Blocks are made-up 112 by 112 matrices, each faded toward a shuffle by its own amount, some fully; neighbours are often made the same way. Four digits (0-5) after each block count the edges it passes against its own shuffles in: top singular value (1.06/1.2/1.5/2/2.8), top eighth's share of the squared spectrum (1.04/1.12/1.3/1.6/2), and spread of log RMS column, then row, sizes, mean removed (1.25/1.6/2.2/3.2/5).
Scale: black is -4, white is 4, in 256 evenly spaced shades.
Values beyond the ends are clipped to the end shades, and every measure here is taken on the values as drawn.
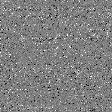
3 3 0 2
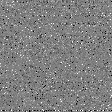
3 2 0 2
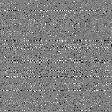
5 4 2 3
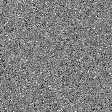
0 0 0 0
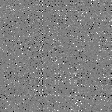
4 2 1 1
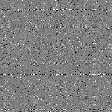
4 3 1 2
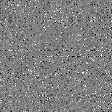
4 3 0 2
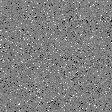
2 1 0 0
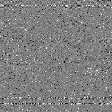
4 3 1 2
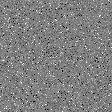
2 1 0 0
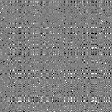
5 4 3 3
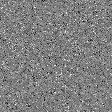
0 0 0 0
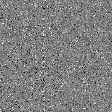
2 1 2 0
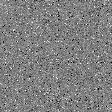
1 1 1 1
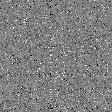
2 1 1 2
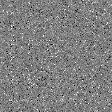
1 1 2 2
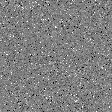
0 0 0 0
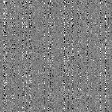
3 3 4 3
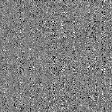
2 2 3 3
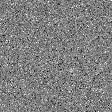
1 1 0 0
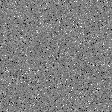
0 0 0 0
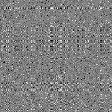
5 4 3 3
